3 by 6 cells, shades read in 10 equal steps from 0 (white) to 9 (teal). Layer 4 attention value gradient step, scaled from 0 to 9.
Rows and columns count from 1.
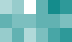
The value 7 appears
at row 3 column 5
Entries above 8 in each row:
1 0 0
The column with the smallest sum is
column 3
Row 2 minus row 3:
2 -1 2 1 -1 -3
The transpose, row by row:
3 6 4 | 4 5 6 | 0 5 3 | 6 6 5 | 9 6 7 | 8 5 8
